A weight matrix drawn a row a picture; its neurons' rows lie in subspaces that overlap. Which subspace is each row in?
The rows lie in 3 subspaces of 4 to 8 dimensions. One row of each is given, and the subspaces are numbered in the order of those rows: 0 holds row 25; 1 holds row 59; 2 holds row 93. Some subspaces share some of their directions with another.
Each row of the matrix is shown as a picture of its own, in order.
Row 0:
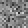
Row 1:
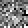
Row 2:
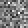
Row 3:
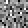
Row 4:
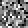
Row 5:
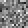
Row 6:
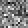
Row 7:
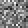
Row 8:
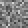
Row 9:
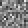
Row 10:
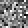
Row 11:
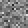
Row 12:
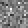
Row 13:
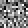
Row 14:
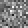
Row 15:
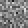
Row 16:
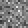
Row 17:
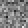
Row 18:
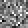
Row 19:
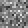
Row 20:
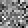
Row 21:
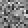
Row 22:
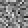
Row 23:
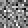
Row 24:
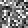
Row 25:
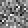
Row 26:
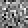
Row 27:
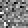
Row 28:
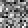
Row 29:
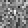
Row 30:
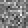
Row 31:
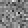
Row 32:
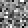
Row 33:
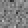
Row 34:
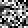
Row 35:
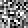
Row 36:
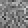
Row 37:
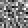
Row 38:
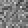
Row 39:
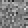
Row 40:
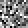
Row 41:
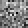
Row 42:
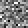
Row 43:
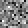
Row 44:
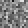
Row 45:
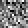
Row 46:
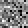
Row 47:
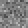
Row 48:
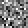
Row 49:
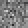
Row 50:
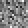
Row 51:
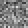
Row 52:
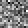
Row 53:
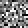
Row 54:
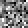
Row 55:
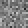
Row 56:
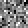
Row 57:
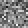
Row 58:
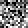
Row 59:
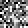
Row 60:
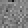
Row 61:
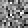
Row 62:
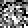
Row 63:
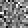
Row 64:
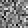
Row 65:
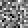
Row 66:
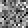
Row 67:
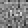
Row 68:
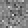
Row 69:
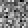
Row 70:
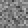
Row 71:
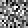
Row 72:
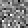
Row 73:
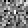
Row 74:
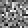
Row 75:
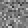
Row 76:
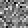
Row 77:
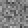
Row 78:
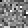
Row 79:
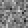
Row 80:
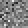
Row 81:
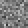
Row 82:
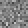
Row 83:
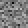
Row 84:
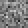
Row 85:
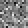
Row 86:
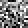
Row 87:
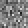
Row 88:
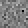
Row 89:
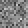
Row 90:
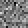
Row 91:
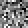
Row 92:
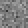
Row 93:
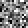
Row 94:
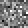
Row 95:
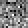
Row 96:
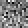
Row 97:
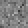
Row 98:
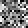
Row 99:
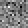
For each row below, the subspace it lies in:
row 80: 1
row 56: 2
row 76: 1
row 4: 0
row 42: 1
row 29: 2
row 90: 1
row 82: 0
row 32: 2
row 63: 1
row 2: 0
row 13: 0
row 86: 0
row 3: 0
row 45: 2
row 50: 2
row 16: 1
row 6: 1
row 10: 1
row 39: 0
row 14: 1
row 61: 0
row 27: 1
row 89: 1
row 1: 1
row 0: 0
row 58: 2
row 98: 2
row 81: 0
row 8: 0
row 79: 0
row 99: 0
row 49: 2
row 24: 0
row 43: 2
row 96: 1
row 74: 1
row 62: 1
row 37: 0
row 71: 0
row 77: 1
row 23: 0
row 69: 2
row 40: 0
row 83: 0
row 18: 0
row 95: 2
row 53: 1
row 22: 0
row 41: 0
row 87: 0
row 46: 1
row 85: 1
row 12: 0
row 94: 1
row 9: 0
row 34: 1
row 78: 1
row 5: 2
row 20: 2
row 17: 2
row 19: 2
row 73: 2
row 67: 0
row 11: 1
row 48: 0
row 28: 2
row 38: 1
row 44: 2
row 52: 1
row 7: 1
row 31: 0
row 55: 0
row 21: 1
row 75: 0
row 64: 1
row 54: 2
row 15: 0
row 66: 2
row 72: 0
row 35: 0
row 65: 0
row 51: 1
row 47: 2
